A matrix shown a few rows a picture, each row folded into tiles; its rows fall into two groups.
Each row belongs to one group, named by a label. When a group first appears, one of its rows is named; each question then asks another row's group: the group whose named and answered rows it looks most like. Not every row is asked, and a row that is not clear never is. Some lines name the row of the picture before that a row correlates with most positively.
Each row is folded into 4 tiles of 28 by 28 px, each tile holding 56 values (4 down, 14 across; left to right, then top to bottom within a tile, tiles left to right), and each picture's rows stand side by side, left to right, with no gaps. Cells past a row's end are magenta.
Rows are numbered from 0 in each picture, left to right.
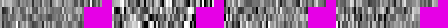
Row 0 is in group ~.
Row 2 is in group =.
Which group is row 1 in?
~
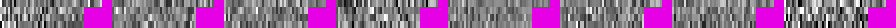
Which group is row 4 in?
=
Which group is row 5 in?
~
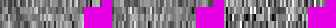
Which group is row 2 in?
~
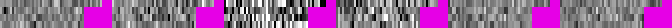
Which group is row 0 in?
~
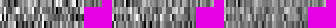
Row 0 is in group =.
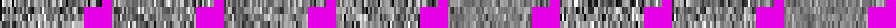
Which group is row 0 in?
=
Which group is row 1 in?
~
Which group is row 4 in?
~
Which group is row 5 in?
=
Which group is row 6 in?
=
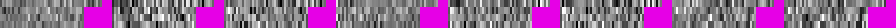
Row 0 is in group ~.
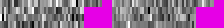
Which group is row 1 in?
~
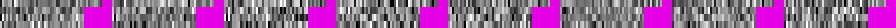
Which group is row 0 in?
=
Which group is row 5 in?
~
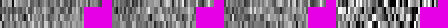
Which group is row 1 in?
~
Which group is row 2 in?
~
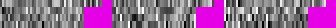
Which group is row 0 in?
~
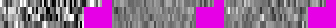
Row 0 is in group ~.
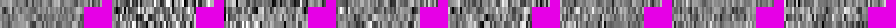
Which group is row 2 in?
=
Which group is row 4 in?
~
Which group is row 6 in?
=
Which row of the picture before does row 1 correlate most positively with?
1
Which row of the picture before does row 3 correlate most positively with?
2
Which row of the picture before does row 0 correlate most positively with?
1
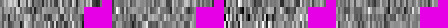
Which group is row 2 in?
=
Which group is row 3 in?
=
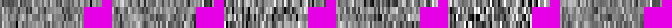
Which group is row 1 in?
~
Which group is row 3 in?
=
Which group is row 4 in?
~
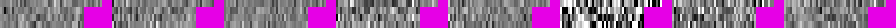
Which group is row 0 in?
~
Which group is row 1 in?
=
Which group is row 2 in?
=
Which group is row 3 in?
=
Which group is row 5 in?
~
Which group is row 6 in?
~
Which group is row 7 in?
~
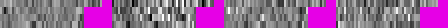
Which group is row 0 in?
~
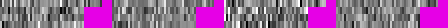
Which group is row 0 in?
=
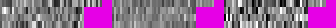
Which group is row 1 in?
=
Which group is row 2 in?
=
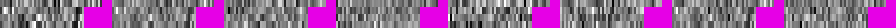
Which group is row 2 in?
~
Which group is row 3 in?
=
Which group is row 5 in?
=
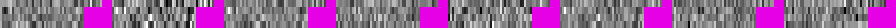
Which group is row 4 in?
=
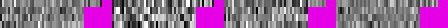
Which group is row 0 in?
=
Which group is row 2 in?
=
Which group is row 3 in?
~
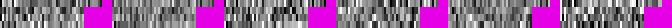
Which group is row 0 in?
=
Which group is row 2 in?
=
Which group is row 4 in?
~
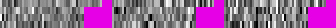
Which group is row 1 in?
~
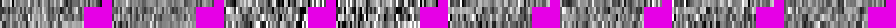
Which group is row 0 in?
=
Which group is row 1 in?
=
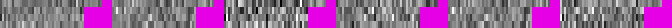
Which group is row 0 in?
=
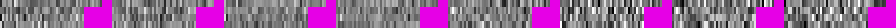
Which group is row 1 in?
=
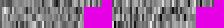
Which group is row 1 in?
=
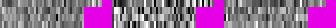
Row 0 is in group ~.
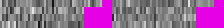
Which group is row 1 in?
=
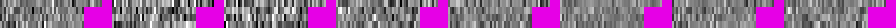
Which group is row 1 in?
=
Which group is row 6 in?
=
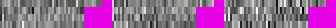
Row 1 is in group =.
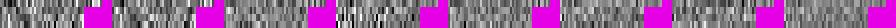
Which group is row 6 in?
=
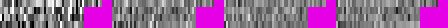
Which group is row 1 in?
=
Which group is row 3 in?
=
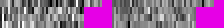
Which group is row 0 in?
=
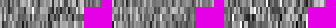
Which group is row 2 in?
~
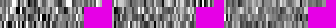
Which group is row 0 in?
=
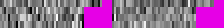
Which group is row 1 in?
=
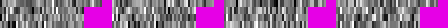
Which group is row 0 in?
=
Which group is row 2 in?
=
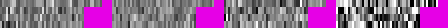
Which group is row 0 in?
=
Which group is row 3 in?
~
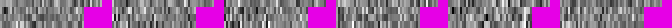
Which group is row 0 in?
~
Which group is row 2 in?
=
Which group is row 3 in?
~
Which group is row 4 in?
~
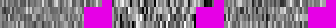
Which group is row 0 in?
~
